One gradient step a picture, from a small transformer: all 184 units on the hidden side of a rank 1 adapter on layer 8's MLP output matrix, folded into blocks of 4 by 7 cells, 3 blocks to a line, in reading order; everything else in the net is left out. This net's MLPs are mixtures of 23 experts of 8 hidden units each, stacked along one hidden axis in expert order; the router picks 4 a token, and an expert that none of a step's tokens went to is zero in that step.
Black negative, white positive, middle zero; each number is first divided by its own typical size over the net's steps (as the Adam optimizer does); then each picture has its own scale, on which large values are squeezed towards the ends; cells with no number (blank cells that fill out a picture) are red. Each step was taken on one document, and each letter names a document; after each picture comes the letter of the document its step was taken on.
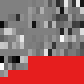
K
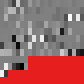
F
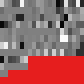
K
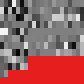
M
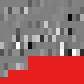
F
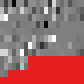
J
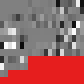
K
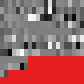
M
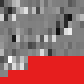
F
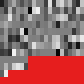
M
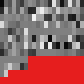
M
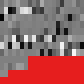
F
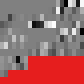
K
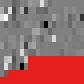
J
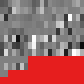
F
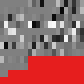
K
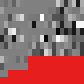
K
